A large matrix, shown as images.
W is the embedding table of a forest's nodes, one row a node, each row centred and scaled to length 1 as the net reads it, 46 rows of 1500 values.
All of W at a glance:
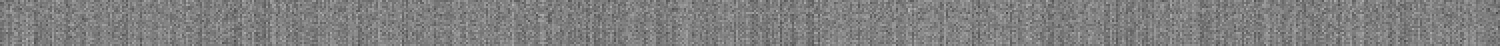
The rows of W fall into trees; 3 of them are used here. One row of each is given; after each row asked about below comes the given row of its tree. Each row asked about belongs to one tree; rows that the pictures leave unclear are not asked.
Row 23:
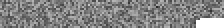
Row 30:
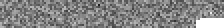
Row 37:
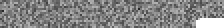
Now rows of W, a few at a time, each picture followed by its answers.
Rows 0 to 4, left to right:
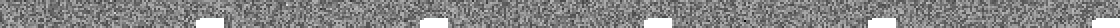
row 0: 37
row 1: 37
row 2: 37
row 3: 23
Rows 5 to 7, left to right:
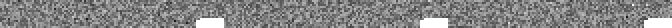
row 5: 30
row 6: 37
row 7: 23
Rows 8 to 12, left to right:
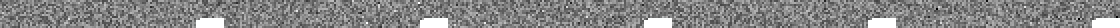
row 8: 23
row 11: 23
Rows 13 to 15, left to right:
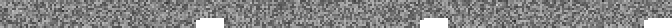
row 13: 30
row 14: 37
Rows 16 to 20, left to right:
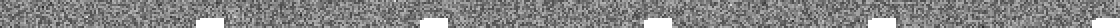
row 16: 23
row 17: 37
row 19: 30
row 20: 37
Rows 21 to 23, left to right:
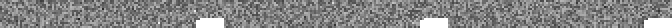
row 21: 30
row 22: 37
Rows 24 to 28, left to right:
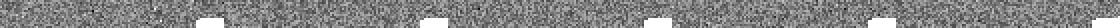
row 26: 23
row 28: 23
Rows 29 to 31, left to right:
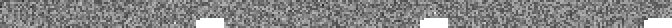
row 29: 37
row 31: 23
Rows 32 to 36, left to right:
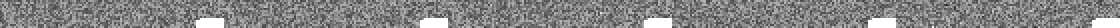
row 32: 37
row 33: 37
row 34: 37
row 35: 23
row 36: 23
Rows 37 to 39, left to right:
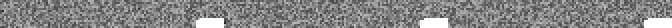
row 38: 37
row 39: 30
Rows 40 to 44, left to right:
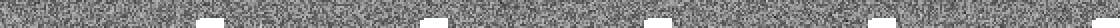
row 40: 37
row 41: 23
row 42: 37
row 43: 30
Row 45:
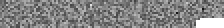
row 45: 23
